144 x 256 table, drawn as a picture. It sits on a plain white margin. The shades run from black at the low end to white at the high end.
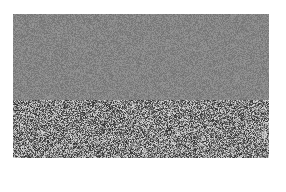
The grain is fine, like static. A horizontal seam about 60% of the way down splits the table, and the top part is calmer. Neither half mirrors the other. There is no overall slope. On average the colour sits 50% of the way up the scale.
